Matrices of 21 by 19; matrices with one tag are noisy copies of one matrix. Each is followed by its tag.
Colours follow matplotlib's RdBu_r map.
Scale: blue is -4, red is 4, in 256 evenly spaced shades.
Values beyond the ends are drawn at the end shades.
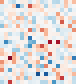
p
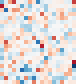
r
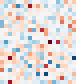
p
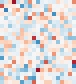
r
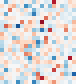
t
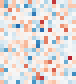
t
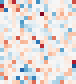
r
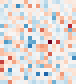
p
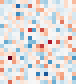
p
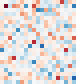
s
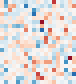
t
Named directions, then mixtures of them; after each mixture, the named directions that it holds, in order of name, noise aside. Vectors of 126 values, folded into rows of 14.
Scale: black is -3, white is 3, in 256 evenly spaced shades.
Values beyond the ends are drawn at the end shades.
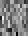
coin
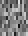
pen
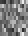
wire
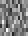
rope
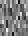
pen, rope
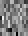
coin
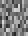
pen, rope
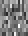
pen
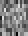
coin, pen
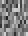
pen, rope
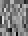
coin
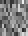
pen, wire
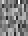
pen, wire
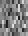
rope, wire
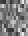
wire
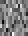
rope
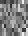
pen, wire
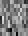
coin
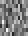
rope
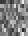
wire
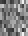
wire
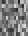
pen, wire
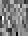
coin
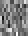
coin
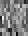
coin
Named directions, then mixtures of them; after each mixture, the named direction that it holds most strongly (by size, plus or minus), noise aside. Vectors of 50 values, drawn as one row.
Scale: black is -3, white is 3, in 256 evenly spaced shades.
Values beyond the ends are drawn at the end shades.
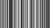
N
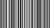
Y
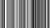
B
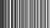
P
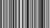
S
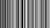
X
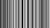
X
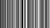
X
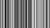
B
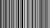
X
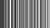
P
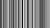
S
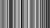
N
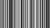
N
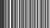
P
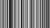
N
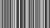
S
